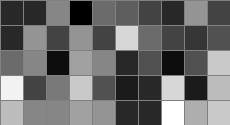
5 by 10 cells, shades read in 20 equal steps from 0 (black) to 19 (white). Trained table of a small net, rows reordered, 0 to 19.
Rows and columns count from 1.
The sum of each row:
55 74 72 90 110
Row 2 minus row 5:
-11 1 -5 -1 -6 13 5 -14 -9 -9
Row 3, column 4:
12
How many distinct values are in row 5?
8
